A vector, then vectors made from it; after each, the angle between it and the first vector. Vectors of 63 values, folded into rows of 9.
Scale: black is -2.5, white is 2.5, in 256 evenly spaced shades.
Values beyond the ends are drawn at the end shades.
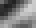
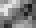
nearly opposite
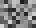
orthogonal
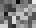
partly aligned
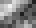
nearly opposite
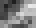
nearly parallel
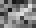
partly aligned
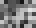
partly aligned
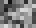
partly aligned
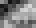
nearly parallel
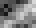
nearly parallel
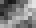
nearly parallel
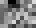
partly aligned
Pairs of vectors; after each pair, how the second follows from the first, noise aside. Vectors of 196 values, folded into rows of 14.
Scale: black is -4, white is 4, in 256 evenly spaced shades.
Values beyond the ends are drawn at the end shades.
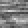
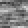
wrapped around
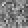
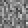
shuffled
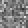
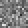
shuffled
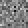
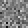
wrapped around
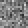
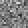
shuffled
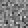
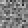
shuffled
